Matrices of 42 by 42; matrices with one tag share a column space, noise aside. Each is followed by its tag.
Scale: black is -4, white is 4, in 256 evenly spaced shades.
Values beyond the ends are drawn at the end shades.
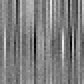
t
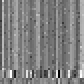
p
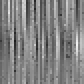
t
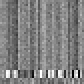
p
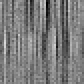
t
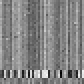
p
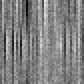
t
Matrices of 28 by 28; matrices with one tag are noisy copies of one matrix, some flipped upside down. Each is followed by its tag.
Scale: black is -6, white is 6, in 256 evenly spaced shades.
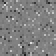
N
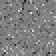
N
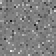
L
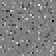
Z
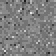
N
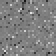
N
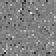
N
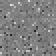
L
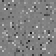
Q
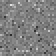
L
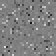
Q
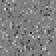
Q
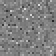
Z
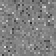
Q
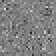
Q
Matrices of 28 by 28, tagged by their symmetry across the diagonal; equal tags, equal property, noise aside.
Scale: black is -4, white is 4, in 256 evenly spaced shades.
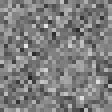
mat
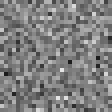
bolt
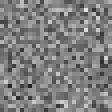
bolt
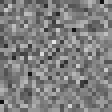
mat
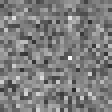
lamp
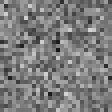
lamp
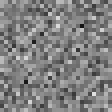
mat
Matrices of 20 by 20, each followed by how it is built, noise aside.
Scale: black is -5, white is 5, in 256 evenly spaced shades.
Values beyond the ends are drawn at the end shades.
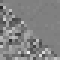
lower triangular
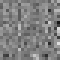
low rank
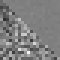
lower triangular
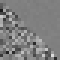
lower triangular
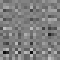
low rank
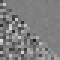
lower triangular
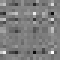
low rank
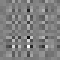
low rank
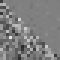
lower triangular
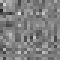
low rank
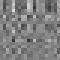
low rank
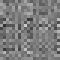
low rank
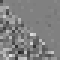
lower triangular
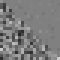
lower triangular
